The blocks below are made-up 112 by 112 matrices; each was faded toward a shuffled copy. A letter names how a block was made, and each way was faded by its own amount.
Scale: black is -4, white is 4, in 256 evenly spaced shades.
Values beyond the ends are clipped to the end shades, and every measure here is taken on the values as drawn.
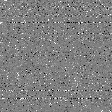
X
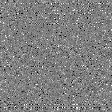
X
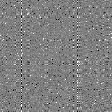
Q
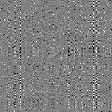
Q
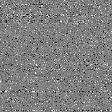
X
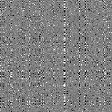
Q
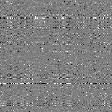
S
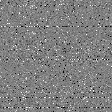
X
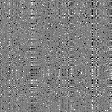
Q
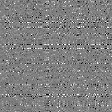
S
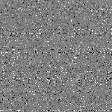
X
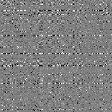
S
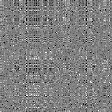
Q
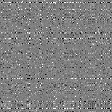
S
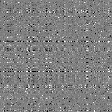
S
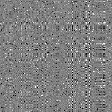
Q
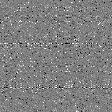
X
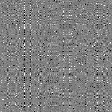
Q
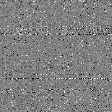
X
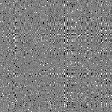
Q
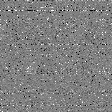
X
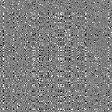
Q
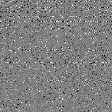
X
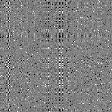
Q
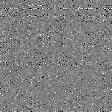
X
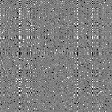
Q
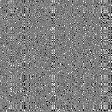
Q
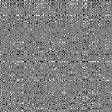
S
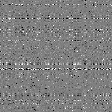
S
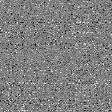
X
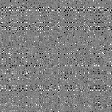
S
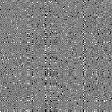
Q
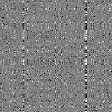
Q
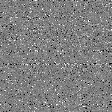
X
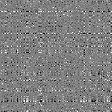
S
